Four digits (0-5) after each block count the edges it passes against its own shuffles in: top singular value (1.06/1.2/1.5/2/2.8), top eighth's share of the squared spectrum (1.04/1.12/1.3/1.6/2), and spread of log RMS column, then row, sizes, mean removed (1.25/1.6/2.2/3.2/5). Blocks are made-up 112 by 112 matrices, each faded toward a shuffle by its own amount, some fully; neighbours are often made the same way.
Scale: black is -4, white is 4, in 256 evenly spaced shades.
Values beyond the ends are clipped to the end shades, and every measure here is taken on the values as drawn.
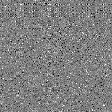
4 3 1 2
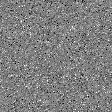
3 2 0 1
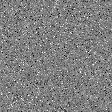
2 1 0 0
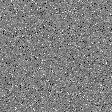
2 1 0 0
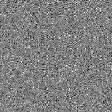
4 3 1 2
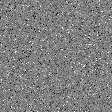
2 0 0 0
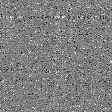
3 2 0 1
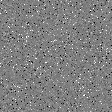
0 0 0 0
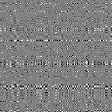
5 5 3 4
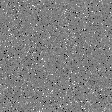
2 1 0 0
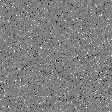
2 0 0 0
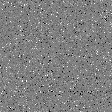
2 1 0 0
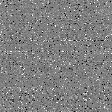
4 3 1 2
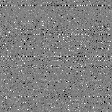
4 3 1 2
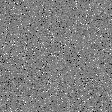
2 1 0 0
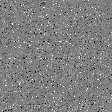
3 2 0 1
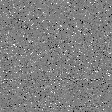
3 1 0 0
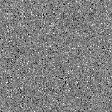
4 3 2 1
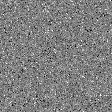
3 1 0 0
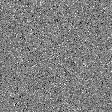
2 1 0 0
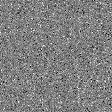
3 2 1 0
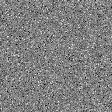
2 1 0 0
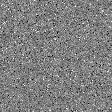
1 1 0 0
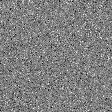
2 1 0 0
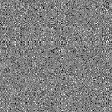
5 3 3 2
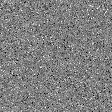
2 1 0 0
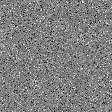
0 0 0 0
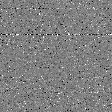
3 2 0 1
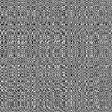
5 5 4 4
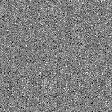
3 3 1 1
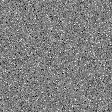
1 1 0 0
